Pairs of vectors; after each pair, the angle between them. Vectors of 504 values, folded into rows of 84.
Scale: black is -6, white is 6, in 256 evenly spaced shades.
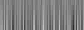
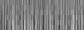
nearly opposite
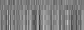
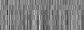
nearly opposite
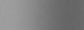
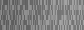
partly opposed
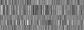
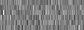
partly opposed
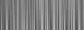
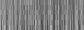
nearly opposite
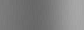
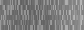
partly aligned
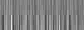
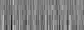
nearly opposite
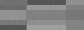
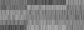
nearly parallel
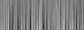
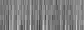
nearly opposite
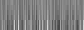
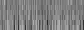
nearly opposite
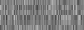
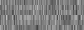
nearly opposite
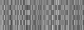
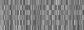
nearly parallel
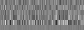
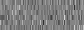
orthogonal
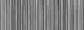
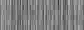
nearly parallel
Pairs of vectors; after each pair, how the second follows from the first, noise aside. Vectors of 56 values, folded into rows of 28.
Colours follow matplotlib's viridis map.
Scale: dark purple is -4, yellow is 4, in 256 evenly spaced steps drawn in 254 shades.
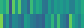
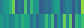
reversed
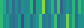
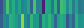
negated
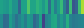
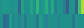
partly zeroed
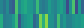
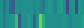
partly zeroed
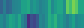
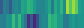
copied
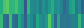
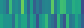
wrapped around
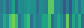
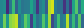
scaled up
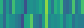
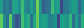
reversed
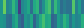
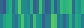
negated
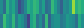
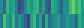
copied
